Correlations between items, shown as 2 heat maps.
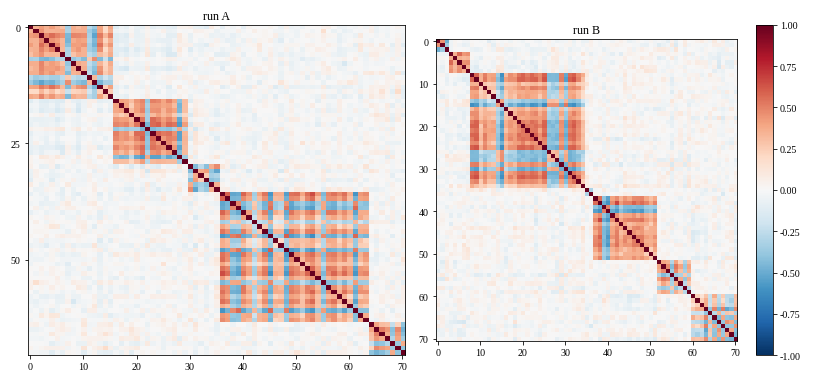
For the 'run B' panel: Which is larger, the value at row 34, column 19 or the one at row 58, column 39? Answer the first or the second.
the first
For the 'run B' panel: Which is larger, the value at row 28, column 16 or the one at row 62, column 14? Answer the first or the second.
the second
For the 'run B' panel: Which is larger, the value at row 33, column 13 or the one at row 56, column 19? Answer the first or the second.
the first
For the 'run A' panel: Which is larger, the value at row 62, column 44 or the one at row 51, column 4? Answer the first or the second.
the first
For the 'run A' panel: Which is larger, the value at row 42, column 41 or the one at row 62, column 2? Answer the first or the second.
the second
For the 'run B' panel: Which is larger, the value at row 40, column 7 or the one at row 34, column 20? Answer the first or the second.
the second
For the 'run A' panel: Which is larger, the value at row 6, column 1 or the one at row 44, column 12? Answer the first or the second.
the first
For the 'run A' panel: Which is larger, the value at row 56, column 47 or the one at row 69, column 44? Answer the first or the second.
the first
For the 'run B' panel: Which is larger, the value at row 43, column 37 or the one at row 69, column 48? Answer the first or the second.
the first
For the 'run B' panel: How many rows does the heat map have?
71
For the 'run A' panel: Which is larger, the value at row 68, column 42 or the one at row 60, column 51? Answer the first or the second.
the second
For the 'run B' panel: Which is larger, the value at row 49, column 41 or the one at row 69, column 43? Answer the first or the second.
the first
